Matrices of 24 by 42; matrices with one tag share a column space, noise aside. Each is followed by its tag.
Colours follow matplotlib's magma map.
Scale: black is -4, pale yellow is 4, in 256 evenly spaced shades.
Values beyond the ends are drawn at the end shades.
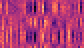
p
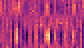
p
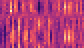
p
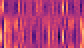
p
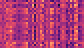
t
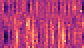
p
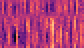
p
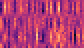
p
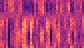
p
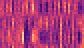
p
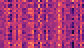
t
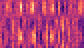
p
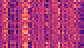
t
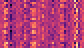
t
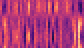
p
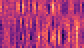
p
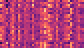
t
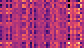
t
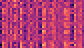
t
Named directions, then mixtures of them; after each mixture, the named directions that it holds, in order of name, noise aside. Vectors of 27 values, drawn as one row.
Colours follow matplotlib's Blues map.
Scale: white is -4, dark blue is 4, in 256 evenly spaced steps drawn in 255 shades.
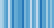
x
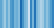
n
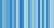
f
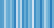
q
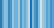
n, x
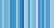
f, x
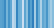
n, q, x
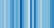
n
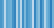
q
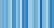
f, q, x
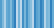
q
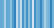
q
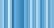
x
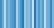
f, n, q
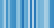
n, q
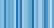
q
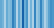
n, q, x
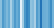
f, n, q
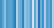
f, q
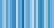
f, q, x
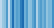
n, x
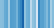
f, x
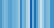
n, x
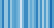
f, q, x
